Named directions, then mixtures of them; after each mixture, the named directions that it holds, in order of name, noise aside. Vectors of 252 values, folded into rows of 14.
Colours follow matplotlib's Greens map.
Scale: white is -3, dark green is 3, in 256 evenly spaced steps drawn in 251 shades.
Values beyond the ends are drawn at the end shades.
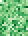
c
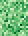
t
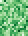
c, t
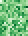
c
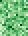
c, t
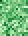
c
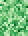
c, t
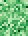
c, t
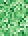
c, t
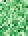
c, t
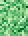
c, t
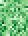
c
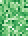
c, t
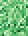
c, t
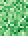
c, t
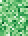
c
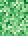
t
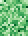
c, t
